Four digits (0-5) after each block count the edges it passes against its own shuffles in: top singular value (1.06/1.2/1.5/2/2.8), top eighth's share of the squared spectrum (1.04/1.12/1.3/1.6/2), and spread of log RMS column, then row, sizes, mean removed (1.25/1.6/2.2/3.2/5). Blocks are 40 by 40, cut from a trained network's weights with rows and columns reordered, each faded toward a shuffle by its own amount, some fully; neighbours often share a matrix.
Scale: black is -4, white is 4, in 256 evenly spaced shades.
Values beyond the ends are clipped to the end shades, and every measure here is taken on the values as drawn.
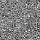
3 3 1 1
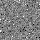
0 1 0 0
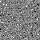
0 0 0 0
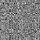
3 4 1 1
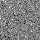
0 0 0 0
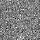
1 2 1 1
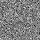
0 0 0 0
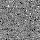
1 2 0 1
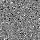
0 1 0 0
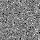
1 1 0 0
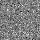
0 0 0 1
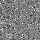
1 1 0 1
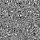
2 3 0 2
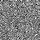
1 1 0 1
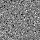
0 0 0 0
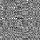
3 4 1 1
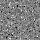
0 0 0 0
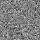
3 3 1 1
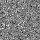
1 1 0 0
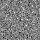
1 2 0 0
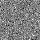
0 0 0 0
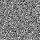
0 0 0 0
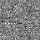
2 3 1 1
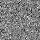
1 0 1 0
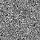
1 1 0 0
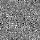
2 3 1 2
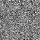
0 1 0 1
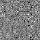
2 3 1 2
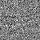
2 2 0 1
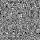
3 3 0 1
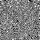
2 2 0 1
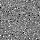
0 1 0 0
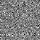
2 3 1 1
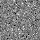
0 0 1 0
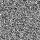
1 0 0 0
